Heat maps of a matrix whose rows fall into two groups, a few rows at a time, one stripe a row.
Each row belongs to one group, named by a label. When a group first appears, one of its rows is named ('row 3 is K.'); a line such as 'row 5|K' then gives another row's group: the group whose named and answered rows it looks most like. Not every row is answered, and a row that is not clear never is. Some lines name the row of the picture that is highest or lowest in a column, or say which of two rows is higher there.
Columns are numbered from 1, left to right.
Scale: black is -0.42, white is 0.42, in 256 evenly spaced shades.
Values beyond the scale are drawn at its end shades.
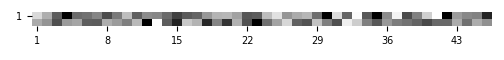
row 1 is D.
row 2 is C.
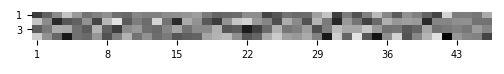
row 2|C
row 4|D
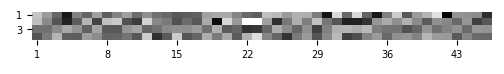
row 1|D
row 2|C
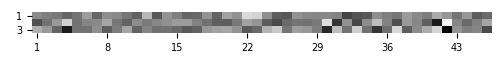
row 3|D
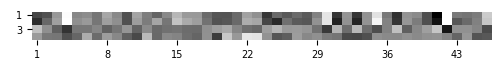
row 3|D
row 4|C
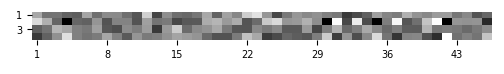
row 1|C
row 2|D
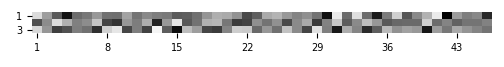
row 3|C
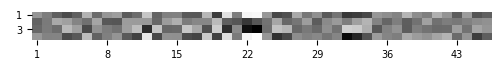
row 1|C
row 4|C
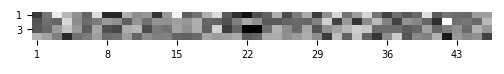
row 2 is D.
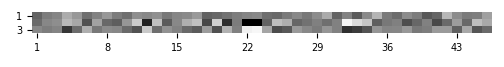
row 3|C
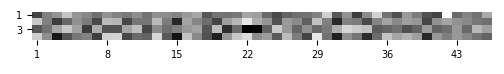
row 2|C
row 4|C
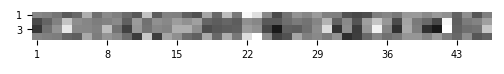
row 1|C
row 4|C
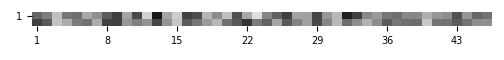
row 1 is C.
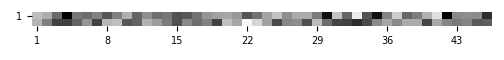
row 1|D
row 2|C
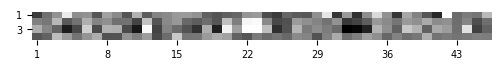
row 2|C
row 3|C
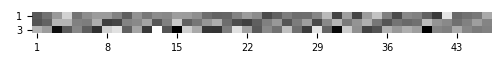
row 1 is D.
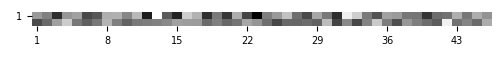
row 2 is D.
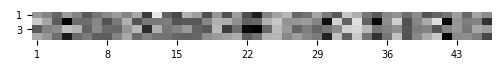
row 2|D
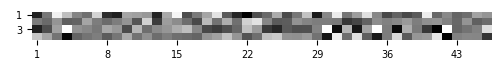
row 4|D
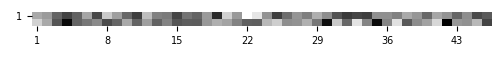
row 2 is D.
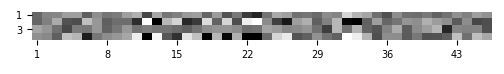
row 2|C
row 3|D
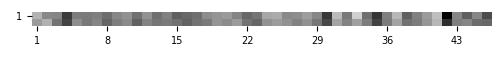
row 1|D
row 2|D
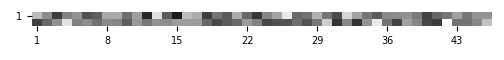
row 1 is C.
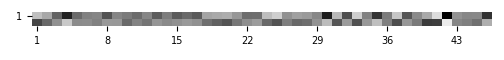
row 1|D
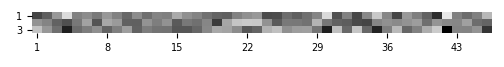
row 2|C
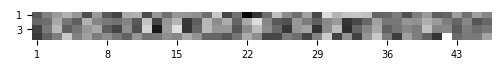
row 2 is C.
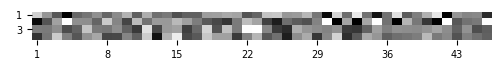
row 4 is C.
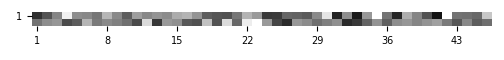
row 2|C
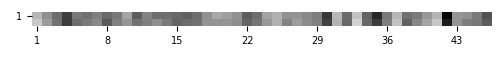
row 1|D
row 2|D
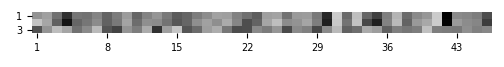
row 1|D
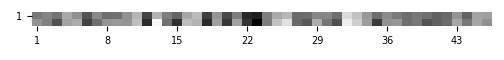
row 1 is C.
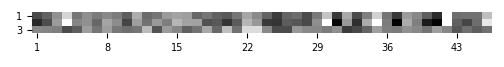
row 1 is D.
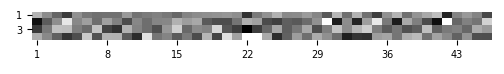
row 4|C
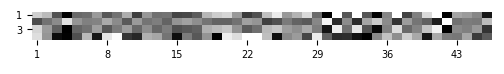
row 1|D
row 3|D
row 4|C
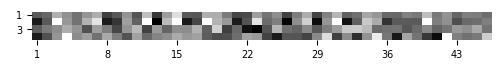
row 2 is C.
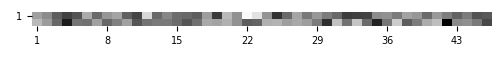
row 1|C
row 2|D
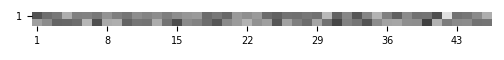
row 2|C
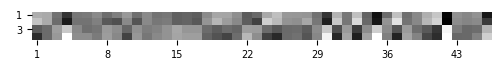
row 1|D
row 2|D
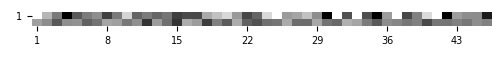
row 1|D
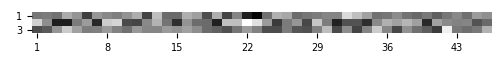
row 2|C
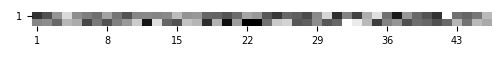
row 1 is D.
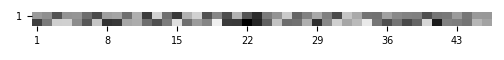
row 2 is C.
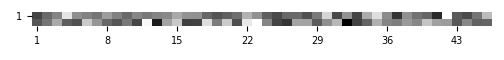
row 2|C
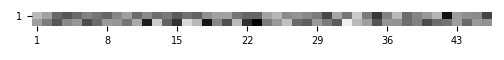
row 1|D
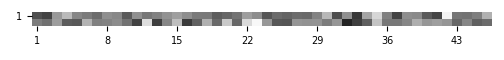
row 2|C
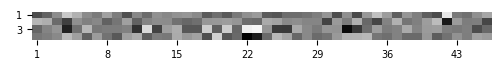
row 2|D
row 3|C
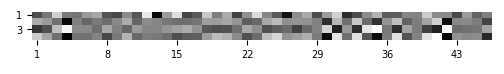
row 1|C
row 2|D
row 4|D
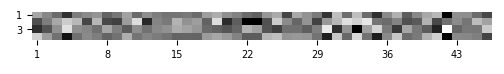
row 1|D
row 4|D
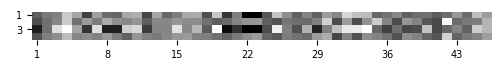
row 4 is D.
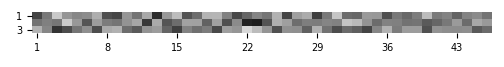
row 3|C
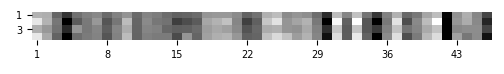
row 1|D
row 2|D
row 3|D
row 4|D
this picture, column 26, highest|4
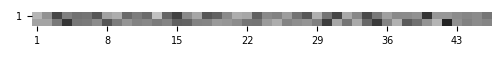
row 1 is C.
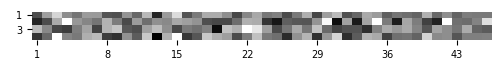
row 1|C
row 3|C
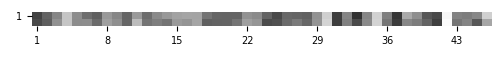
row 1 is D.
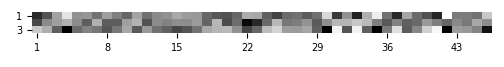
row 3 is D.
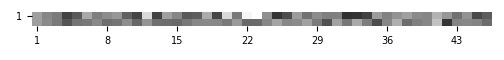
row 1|C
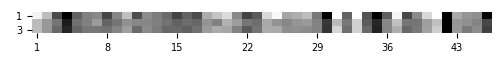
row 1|D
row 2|D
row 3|D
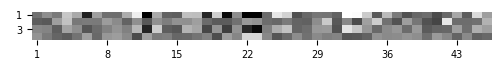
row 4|C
